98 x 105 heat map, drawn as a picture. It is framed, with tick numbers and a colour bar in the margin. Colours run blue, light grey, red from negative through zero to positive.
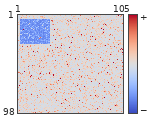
The halves do not mirror each other. In the top left lies a patch that is lower than the rest. On average the colour sits 50% of the way up the scale. No regular stripes run through it. The top left is the ninth with the lowest average.
